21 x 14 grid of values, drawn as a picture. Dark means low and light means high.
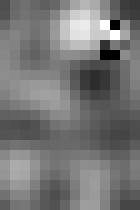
The top right is the roughest part. An odd patch, rougher than its surroundings, sits in the top right. The texture is blotchy.
